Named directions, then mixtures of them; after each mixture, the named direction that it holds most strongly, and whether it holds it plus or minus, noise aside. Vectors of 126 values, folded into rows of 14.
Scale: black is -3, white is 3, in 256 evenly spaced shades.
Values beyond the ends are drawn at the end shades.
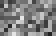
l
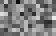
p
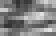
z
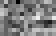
p, plus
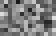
p, plus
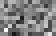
l, minus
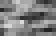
z, minus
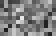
l, plus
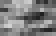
z, minus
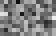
p, plus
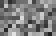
l, plus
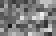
l, plus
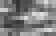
z, plus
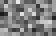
p, minus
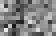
l, minus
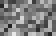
l, plus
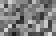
l, minus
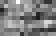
z, minus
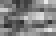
z, plus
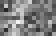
l, plus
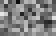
p, plus
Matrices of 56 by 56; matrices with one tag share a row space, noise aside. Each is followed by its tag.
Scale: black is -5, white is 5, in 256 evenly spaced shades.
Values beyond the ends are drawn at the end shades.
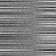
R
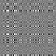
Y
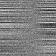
R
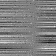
R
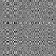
Y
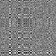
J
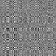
Y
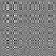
Y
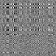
Y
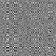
Y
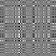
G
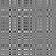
J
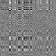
J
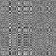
J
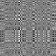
G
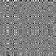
Y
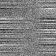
R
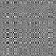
Y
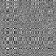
Y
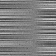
R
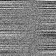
R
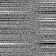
R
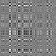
J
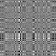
G
